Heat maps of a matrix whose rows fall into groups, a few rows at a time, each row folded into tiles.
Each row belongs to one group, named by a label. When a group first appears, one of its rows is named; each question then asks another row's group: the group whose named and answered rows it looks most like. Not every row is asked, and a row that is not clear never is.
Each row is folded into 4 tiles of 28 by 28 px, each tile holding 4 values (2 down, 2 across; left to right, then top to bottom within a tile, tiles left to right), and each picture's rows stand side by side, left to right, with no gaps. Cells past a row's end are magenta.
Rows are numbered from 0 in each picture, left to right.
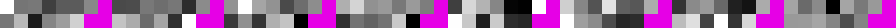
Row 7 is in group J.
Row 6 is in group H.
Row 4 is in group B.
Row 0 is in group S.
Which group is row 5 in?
B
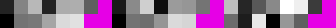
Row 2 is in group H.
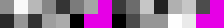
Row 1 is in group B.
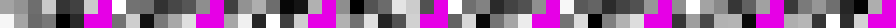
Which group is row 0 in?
B
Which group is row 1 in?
S
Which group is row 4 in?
S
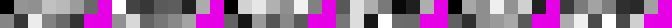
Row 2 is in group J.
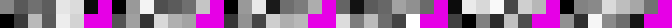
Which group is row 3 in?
H
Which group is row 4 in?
J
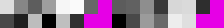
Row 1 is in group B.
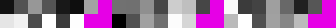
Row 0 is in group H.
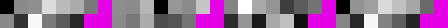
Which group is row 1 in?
J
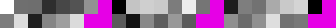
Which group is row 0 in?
S
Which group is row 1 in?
J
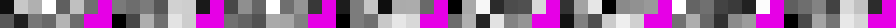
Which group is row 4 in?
B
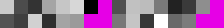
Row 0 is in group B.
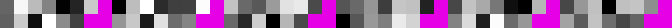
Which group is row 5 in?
J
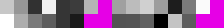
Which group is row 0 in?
B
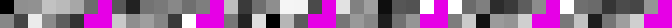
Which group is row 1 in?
H
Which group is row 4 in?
S
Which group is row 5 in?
S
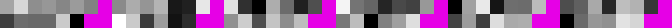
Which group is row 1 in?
B
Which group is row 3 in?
S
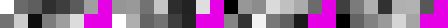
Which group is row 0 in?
S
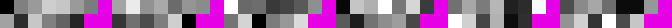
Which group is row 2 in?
S
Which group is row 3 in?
J
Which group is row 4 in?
B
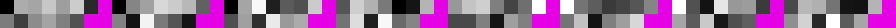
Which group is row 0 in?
J
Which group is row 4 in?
J
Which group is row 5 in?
S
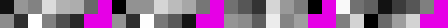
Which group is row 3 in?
S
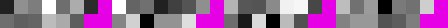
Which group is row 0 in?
J
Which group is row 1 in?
S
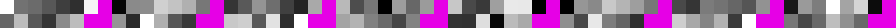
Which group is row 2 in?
H
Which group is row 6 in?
H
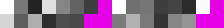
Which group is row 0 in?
B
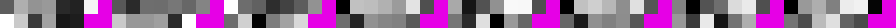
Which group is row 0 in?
B
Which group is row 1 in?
H
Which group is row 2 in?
S
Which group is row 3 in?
J
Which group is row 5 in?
J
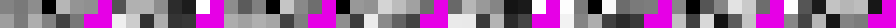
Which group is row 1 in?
B
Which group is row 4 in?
B
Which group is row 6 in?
H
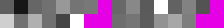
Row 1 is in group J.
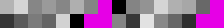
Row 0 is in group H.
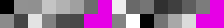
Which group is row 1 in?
S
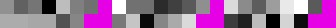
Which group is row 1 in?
S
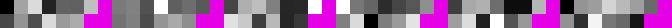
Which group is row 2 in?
B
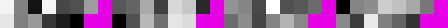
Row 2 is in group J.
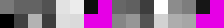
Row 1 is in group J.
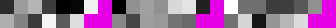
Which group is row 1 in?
J
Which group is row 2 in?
S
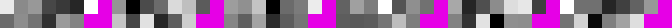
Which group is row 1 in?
H
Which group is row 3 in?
J
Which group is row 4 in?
H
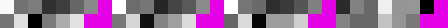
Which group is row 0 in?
S
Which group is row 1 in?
S
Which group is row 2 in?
S
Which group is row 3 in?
J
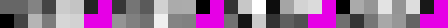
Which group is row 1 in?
J
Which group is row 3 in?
J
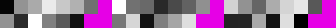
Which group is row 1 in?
S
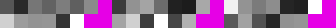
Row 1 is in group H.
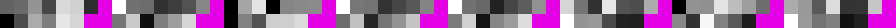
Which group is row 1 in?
S
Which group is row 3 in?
S
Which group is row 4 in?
S
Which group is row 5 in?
B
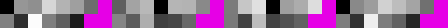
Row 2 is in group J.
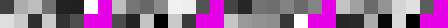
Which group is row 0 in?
B
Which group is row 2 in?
H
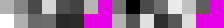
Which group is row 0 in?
B
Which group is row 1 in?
H
